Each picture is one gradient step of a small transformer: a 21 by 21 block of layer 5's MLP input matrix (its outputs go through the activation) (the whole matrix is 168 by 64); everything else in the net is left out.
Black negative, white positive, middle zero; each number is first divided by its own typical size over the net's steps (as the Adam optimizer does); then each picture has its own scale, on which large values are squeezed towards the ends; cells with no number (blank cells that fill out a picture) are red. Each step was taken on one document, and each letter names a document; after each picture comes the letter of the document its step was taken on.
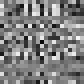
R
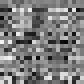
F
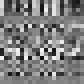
R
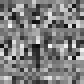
F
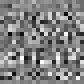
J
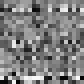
F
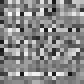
R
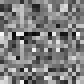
F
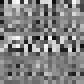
R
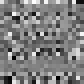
J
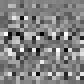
J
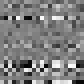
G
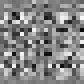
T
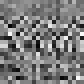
J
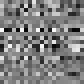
R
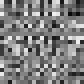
R
